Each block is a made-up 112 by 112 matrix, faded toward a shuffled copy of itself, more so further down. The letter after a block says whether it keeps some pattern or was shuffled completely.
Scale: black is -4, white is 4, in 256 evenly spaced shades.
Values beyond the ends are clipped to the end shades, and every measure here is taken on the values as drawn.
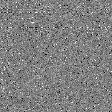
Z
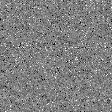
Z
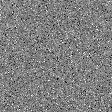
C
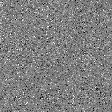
Z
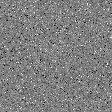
C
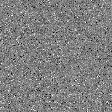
Z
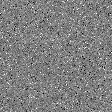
C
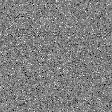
Z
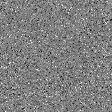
Z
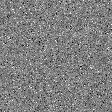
C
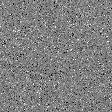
C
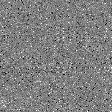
Z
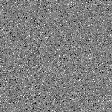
Z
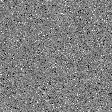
C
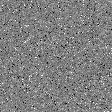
C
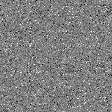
Z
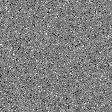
C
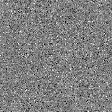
Z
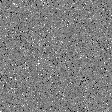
C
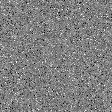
C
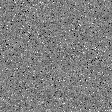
C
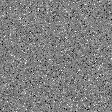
C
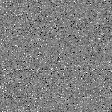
Z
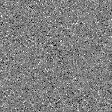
Z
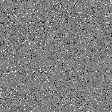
Z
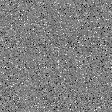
Z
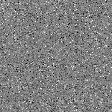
Z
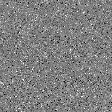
Z
